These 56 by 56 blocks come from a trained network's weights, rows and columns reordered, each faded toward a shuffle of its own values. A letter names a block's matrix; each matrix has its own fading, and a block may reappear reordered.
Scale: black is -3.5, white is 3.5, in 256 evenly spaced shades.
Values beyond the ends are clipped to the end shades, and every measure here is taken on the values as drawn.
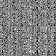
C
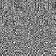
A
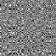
A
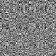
A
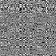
A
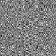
A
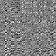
A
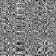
A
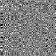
A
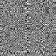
A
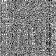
C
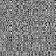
A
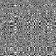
A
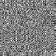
A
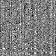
C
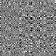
A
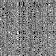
C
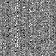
C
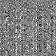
C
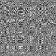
A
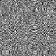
A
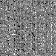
C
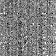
C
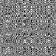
A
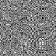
A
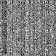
C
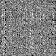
C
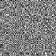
A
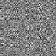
A
